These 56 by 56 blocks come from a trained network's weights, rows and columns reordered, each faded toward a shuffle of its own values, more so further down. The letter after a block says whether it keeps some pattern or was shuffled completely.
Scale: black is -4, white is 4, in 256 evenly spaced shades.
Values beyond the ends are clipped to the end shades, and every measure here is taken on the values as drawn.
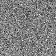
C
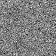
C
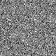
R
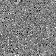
C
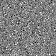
C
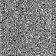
R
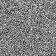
C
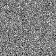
R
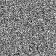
R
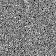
C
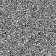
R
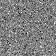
C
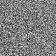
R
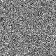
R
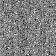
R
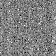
R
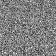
C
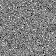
C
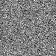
C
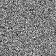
R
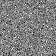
C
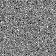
C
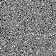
C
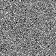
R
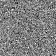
C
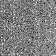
R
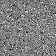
C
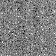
R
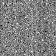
R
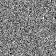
C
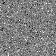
C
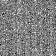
R
